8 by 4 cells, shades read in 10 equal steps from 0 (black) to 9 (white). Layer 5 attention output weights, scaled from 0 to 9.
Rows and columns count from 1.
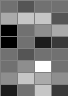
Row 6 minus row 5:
0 2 5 0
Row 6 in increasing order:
4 4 5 9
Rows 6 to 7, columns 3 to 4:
9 4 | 6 5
